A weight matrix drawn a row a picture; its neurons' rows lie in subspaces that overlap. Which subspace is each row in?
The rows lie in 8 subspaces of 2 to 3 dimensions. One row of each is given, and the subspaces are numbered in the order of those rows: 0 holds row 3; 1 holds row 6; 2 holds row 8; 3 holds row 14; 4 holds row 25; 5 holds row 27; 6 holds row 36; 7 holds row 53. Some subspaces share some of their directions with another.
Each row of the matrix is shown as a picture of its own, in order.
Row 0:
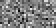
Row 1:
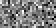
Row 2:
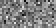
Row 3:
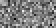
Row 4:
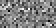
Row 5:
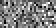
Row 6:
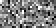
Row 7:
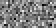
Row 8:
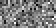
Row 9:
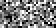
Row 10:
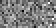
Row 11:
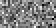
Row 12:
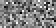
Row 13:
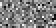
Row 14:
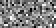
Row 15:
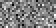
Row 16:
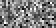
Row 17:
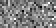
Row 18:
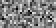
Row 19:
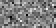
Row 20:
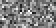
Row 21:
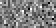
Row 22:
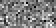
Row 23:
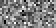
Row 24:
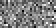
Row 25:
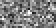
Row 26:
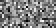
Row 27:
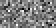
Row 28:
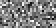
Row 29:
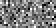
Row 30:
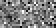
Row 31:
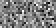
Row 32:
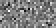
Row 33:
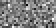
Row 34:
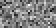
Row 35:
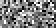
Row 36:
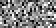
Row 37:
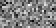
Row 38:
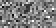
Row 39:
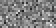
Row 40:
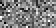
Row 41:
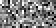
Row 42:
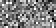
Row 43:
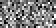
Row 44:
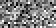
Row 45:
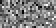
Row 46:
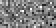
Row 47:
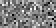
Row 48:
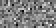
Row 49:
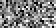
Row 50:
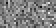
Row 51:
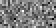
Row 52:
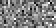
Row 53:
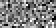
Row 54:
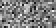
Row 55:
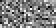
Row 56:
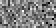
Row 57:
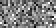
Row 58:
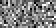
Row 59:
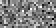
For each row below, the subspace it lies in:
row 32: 5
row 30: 6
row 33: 7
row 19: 3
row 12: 3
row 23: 2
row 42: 7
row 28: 6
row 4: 5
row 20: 4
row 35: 2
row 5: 3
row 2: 2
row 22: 7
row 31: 3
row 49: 0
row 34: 6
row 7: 4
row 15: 7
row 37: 6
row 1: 1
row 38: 6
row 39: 7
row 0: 1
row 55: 1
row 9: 6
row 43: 7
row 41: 1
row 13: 7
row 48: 5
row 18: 4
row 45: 1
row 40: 5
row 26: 0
